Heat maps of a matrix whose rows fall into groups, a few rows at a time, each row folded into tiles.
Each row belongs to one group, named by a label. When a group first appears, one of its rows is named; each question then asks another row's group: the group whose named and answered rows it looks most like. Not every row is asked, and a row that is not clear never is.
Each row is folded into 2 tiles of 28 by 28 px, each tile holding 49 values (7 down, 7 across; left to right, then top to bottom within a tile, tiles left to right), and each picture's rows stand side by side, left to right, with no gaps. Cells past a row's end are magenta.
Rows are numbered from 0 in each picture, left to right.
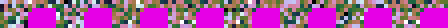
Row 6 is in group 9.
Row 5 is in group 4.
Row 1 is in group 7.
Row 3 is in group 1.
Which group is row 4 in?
1
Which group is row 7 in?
1
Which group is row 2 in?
9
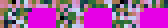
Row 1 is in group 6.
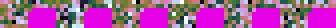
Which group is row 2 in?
6
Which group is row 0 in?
7
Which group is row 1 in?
6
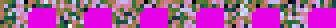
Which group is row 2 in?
4
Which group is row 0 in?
6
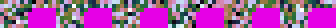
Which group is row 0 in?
4
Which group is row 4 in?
4
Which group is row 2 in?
7
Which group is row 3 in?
4
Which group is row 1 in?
1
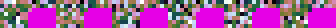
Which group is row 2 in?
9
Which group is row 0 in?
9
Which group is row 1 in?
1
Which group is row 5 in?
4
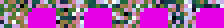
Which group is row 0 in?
1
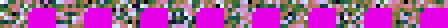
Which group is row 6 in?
4
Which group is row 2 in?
1
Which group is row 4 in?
6
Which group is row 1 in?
7
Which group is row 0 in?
7
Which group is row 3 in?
6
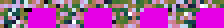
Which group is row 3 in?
1
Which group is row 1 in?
9
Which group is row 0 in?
4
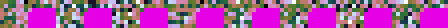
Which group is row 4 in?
9
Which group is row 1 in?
1
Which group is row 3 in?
7
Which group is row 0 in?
6
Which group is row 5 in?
9
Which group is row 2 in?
1
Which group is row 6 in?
1
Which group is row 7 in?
9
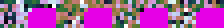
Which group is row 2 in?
4
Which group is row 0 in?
6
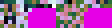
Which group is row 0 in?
6
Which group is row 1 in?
7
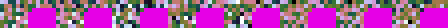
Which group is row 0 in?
7
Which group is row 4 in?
9
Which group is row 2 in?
1
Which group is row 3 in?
4
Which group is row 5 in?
7
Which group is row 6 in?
7
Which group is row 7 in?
1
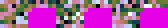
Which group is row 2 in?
1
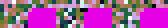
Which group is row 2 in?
9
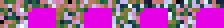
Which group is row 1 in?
4
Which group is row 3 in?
7
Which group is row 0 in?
6
